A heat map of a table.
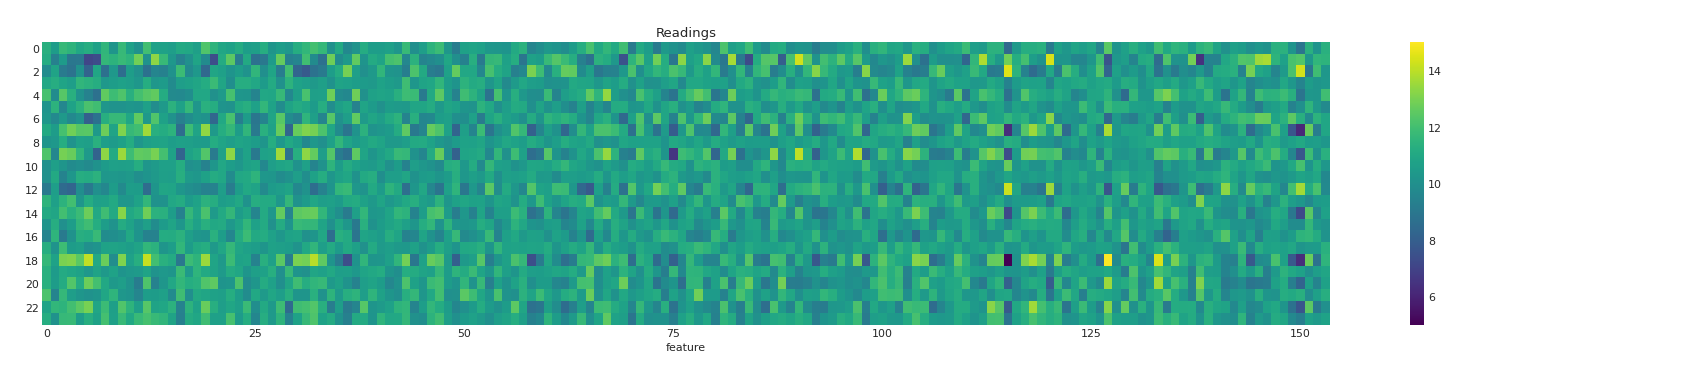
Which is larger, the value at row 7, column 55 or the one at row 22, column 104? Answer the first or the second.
the second
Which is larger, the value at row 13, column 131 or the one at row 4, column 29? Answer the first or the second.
the first
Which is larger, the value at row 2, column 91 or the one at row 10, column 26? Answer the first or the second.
the first
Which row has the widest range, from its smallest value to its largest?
18
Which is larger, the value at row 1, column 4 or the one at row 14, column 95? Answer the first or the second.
the second
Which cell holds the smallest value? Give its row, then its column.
18, 115
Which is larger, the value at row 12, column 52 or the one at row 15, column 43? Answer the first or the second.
the second
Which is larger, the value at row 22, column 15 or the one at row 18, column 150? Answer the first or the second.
the first
